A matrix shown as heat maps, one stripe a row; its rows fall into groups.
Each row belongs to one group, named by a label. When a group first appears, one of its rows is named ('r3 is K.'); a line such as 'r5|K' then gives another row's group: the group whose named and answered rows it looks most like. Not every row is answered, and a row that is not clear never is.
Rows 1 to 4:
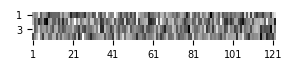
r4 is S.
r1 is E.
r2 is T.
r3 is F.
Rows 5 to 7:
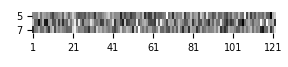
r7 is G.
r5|E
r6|T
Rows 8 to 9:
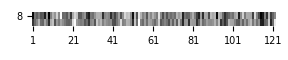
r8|G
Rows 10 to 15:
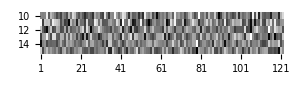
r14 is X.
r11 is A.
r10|E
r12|T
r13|S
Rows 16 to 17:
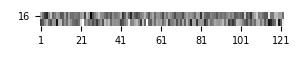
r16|T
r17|G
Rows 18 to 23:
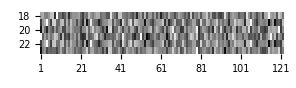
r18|A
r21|A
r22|S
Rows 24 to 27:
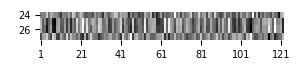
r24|E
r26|T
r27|S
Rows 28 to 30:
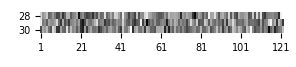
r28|E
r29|A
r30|S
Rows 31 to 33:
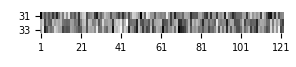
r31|G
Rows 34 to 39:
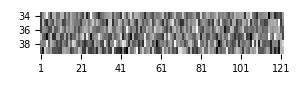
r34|S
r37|T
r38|E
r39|F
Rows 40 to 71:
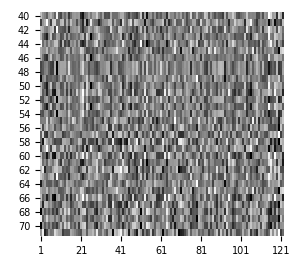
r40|A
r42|A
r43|T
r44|A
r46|T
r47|G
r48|G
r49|X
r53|T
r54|G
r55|E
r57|X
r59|S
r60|T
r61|A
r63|A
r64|X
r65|E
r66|T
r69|F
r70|G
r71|X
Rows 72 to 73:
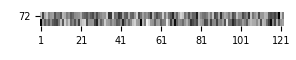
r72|F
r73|G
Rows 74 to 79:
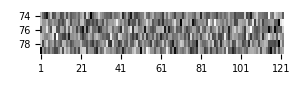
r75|E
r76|S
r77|A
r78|F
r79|G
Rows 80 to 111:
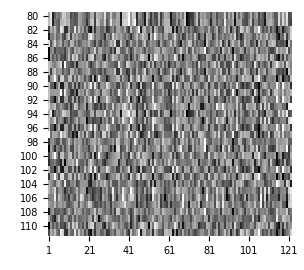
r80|X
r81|X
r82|S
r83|G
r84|F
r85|X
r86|G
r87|A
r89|S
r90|T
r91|A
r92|T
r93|E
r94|X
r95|E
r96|T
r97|A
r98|X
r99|X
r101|G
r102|T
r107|E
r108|X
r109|T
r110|G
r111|S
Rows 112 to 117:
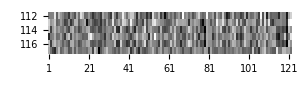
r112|E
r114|F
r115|G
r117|T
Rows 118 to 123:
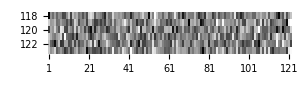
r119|E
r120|S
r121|A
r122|T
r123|E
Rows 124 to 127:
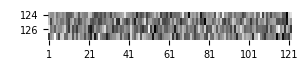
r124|E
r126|A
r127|S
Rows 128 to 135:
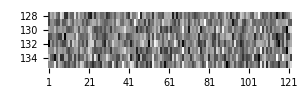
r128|S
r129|X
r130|E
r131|G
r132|G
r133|E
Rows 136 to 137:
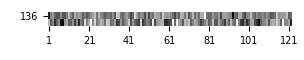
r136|X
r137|T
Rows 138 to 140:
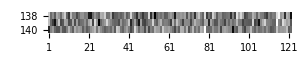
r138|A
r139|T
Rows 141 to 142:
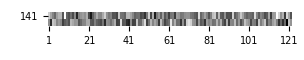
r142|F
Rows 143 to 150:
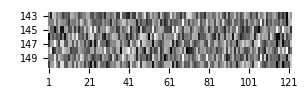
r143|F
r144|E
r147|S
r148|X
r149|E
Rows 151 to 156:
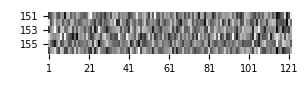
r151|G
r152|F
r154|A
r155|T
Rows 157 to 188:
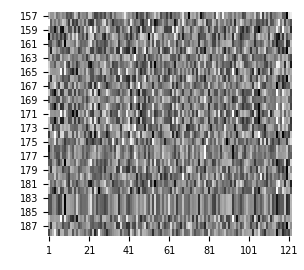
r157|E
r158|A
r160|G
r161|G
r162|F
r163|X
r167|S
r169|X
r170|T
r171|A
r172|T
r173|X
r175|E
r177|X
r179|F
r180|E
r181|A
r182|T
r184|G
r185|G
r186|A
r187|F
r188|S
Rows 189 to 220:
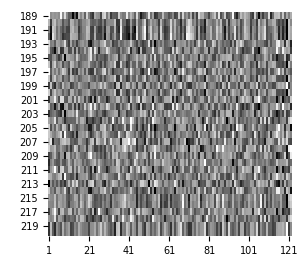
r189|A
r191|F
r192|F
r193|A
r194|T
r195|G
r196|F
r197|A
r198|F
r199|X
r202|T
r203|G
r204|E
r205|A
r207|X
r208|E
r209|G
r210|X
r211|S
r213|G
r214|A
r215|E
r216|E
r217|S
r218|E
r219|X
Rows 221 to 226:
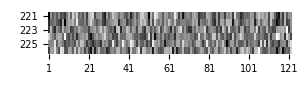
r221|G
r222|G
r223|X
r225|E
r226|S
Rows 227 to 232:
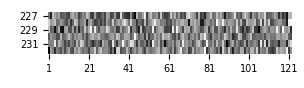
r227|F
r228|E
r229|T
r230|X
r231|E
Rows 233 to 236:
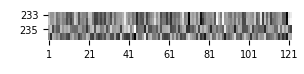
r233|E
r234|E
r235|X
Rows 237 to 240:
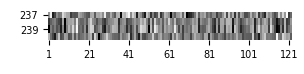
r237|X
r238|G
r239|G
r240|T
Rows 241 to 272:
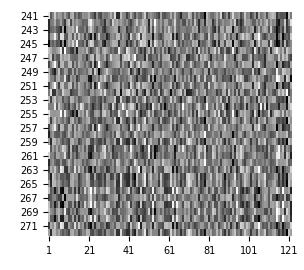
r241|F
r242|G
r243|G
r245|G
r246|A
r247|X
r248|S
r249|T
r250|A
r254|E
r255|A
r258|X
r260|A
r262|X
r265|F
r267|G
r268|T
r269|A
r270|T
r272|F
